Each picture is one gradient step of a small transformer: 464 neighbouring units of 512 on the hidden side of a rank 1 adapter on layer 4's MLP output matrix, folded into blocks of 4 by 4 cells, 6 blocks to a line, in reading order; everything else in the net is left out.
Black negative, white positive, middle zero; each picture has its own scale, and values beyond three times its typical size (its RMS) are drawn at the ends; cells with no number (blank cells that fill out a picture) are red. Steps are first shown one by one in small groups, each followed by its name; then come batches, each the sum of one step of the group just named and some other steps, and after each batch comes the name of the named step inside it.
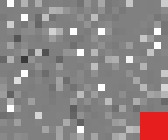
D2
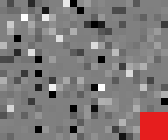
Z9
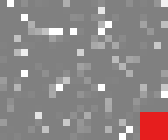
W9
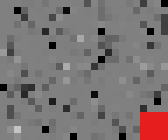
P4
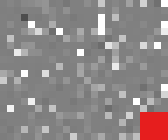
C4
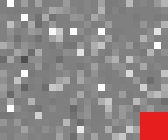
D2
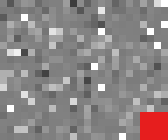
Z9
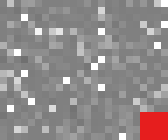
D2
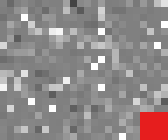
Z9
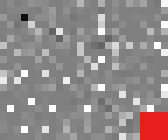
C4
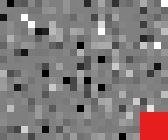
C4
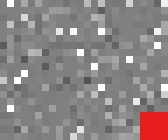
D2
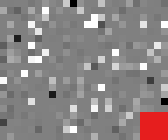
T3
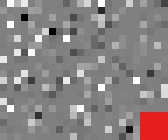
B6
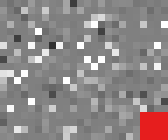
T3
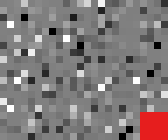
B6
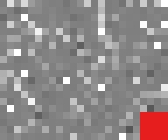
B6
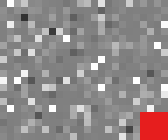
B6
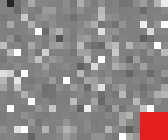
T3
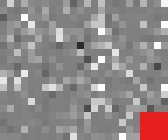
T3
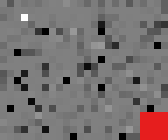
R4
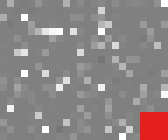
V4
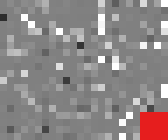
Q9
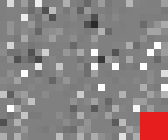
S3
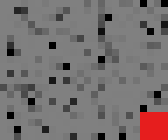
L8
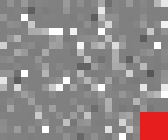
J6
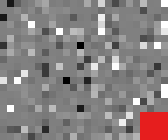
Q9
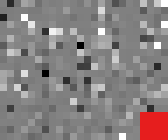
R4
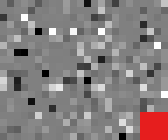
J6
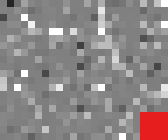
J6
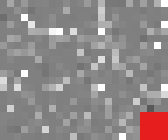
J6
